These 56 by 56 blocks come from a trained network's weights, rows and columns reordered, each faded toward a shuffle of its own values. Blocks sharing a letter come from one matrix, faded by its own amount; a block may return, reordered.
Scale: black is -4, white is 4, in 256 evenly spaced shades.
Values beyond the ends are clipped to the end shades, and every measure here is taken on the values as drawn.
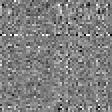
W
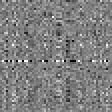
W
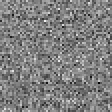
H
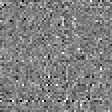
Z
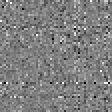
Z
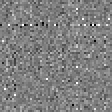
Z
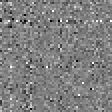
Z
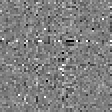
Z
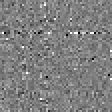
Z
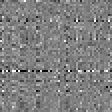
W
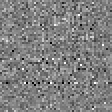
Z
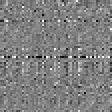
W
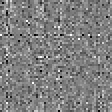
Z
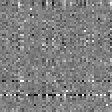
W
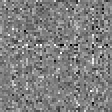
Z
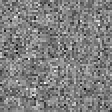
H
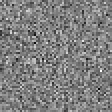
H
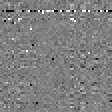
W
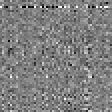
W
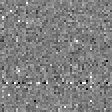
Z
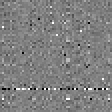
W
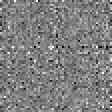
Z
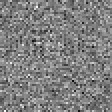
H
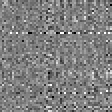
W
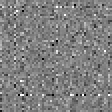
Z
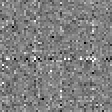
Z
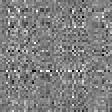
W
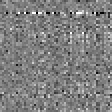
W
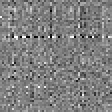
W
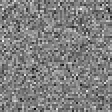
H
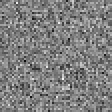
H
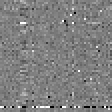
W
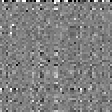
W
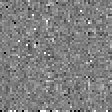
Z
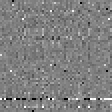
W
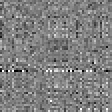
W
